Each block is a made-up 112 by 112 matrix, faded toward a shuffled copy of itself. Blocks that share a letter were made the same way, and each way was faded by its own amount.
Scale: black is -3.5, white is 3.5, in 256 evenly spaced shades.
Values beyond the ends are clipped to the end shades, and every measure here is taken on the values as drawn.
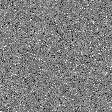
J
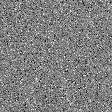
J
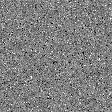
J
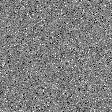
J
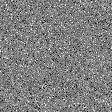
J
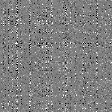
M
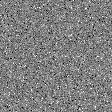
J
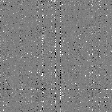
M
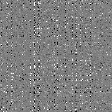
M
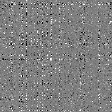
M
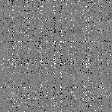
M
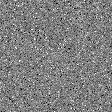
J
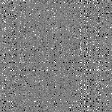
M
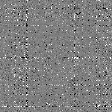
M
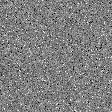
J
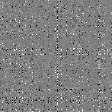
M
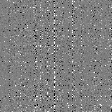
M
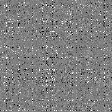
M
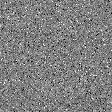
J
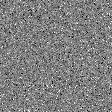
J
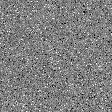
J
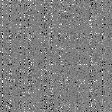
M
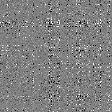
M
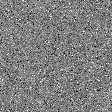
J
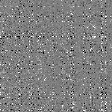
M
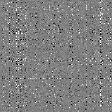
M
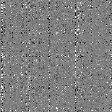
M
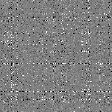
M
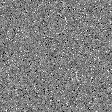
J
